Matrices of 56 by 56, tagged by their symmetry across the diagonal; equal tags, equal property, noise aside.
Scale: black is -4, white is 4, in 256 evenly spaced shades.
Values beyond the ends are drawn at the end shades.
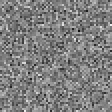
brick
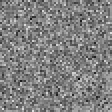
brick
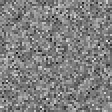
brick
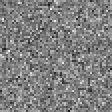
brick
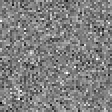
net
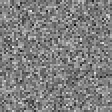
net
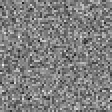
net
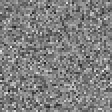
net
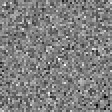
brick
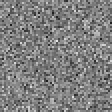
net
